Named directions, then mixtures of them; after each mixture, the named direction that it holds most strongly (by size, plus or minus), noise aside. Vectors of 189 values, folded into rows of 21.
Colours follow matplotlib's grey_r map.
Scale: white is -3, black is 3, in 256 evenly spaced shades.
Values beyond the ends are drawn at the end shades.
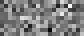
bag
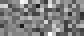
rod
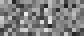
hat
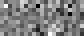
rod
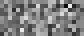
bag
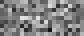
bag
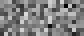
hat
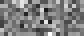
rod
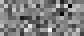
bag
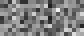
hat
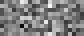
rod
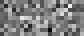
bag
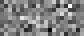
bag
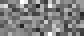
rod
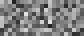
hat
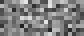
rod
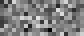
bag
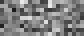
rod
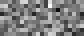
rod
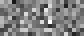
hat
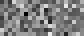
hat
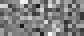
rod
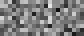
hat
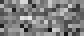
bag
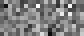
bag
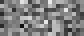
rod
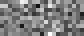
rod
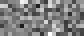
rod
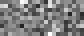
rod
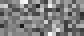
rod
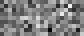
bag
